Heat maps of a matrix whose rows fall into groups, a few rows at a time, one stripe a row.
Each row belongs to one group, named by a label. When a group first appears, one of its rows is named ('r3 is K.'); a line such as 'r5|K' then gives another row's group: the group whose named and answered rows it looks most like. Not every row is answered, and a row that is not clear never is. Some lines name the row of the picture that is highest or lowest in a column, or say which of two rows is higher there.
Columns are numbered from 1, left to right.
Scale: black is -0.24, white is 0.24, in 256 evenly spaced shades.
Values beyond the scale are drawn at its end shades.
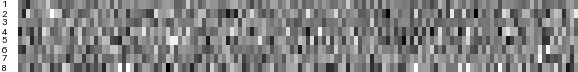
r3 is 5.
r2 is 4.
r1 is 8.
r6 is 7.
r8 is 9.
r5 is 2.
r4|8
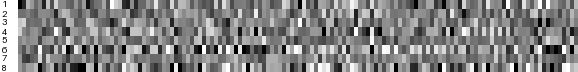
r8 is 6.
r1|7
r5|5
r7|8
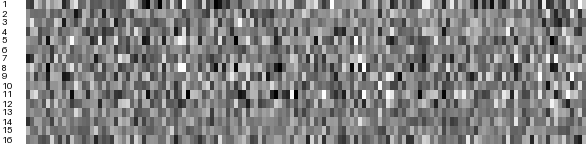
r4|9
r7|7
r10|5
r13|5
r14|7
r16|9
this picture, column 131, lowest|10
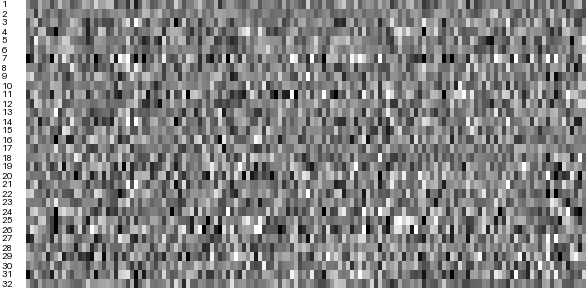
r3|9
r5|4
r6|4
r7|7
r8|9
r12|4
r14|9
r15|4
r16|2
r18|5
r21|9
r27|7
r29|6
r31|7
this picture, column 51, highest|24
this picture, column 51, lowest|7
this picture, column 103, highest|25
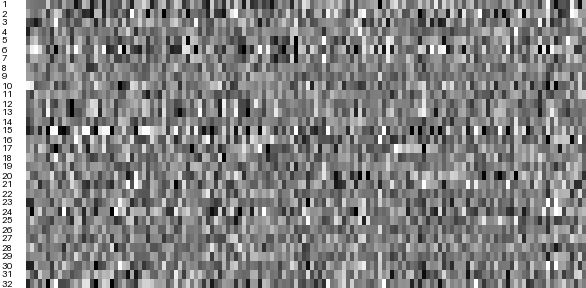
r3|8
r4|7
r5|9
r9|5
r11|4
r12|2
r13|2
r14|7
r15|8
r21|9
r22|5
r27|6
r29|5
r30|7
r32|8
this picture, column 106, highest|15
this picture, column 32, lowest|1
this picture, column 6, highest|13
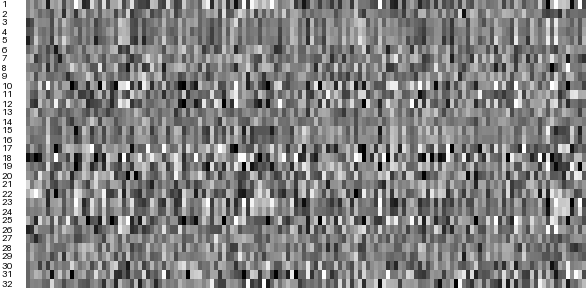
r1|5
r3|7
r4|7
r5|7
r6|2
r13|9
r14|2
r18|8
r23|5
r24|5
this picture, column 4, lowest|18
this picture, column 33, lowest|32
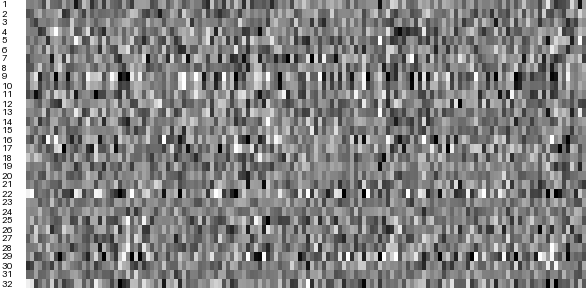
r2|4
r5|5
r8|4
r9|2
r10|2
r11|8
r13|5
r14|2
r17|6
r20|2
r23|9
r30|7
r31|9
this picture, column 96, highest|22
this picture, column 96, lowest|4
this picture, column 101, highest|2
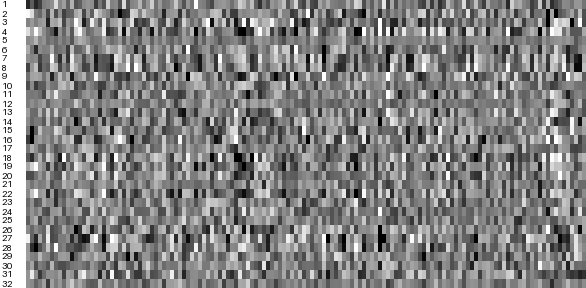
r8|9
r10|8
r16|7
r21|4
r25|2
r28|8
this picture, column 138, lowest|8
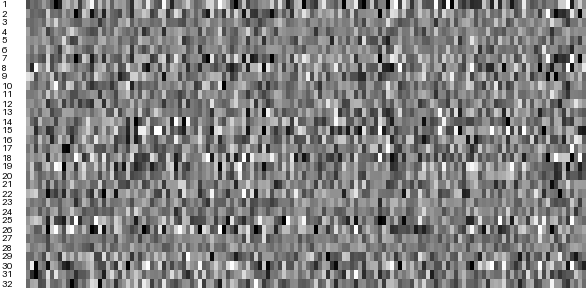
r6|4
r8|4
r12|6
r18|5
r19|6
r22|6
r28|6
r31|8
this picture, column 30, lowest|26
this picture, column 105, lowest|1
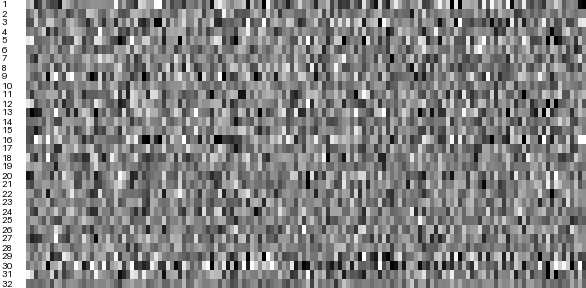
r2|2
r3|4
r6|9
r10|2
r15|8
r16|4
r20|7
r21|7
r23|4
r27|8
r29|4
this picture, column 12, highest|9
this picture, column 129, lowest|29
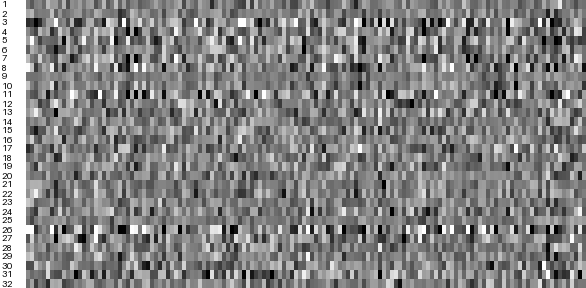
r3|8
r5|6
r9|7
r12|2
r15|8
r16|6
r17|7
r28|5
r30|4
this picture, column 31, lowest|30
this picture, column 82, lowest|8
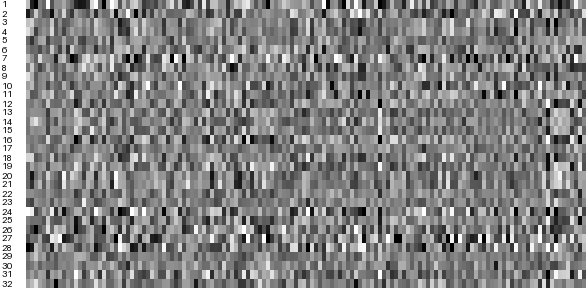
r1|8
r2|7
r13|5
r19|5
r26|8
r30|2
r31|5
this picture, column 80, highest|28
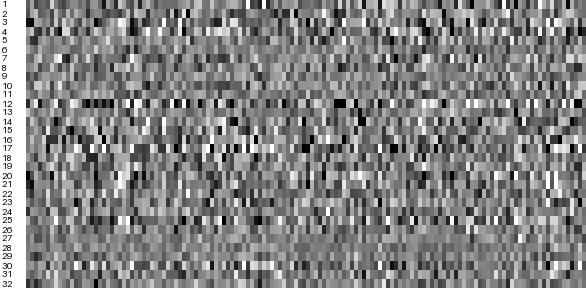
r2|9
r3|7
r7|4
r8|9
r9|8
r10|4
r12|9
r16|6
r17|5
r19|9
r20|7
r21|7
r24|8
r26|9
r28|5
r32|8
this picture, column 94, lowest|25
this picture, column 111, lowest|3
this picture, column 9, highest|7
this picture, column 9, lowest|4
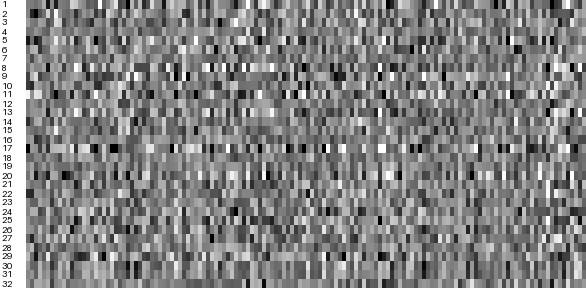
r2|8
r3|6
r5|8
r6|2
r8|5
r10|7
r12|2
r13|5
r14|7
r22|7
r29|8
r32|4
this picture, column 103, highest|1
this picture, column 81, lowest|32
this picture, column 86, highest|15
